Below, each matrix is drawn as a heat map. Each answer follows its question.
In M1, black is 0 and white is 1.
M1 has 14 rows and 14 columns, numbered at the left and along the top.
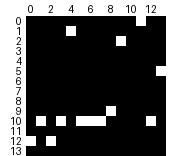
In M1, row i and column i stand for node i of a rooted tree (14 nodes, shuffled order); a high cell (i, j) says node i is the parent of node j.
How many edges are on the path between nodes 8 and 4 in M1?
6
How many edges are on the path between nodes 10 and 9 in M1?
3
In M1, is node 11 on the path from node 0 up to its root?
no
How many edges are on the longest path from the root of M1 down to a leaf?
4
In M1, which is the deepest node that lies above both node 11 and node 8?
12
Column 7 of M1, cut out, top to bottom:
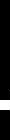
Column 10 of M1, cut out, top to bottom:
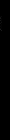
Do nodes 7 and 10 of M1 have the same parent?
no
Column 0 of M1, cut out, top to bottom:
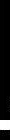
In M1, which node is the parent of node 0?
12
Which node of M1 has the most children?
10
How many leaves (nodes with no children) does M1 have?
7
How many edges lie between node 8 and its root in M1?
4
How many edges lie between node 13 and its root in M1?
2
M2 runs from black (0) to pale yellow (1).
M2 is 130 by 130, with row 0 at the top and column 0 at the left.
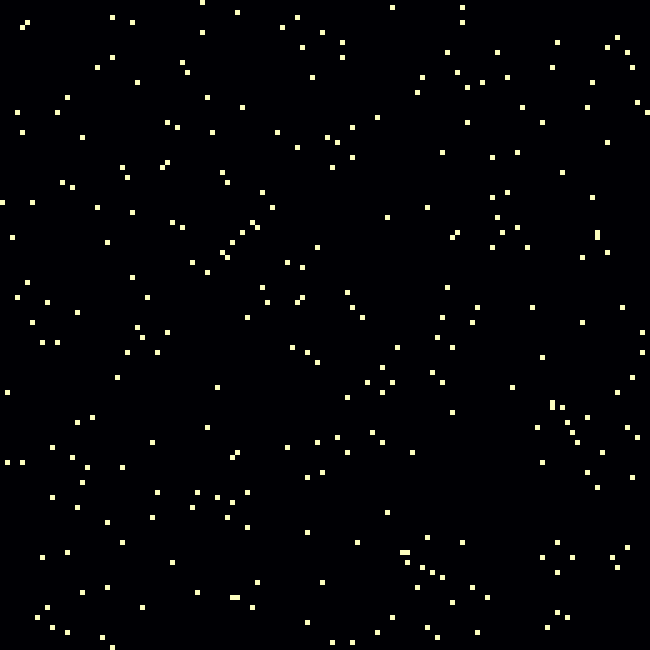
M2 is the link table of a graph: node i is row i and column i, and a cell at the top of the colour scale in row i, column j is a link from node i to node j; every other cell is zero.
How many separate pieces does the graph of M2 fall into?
1
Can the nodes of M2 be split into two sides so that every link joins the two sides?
no
